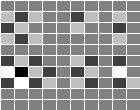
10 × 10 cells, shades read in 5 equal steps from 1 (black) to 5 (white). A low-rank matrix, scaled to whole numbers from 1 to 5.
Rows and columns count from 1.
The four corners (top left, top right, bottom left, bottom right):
3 3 3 3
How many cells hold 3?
65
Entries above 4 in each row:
0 0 0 0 0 0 2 1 0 0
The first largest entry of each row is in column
1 1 2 1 1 2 1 2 1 1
